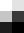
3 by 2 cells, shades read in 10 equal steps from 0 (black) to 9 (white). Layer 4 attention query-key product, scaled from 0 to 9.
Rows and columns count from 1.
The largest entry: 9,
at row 1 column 1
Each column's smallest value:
1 0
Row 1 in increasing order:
8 9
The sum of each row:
17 9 1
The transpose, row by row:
9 7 1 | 8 2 0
